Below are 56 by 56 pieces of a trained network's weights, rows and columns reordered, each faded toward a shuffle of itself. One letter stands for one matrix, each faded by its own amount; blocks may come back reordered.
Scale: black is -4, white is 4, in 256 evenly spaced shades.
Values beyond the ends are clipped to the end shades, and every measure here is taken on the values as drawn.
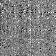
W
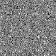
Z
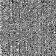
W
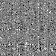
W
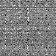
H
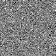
Z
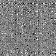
W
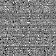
H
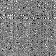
W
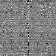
H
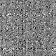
W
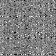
W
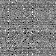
H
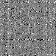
W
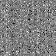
W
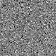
Z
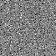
Z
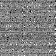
H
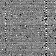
H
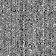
W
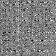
W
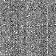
W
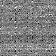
H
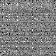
H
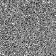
Z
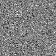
Z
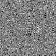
Z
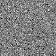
Z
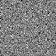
Z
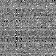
H
